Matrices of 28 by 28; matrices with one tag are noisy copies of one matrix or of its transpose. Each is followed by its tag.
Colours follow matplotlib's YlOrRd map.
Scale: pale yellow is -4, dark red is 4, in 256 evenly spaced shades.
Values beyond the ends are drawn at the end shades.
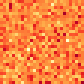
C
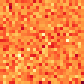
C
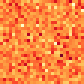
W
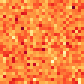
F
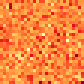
C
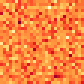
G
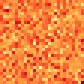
C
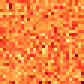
C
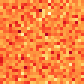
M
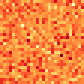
W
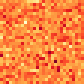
W
